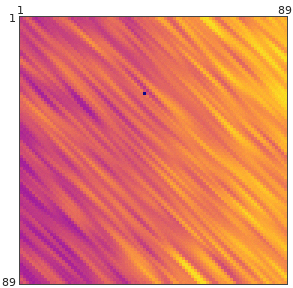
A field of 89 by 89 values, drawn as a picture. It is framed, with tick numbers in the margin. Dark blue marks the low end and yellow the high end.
One lone cell stands out, far lower than its neighbours. The top right is the ninth with the highest average. The grain runs diagonally down to the right. The field climbs toward the right.
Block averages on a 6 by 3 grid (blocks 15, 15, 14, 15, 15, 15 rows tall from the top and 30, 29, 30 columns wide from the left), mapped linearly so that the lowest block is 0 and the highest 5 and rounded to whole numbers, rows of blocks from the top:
1 2 5 | 1 2 5 | 1 2 4 | 1 2 4 | 0 2 4 | 0 3 4
